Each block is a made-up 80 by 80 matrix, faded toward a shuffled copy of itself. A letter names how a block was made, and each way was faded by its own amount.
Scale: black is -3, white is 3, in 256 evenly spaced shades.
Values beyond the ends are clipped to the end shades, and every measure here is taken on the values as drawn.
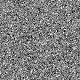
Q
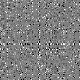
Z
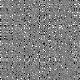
Z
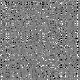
Z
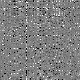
Z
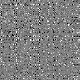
Z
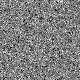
Q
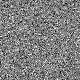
Q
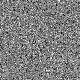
Q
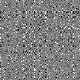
Z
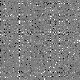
Z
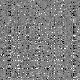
Z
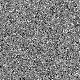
Q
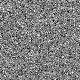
Q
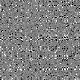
Z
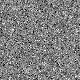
Q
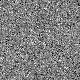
Q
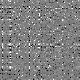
Z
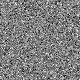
Q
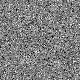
Q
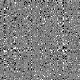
Z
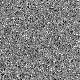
Q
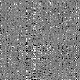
Z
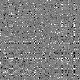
Z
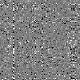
Z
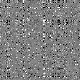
Z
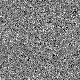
Q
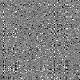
Z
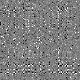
Z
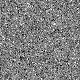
Q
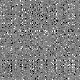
Z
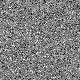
Q
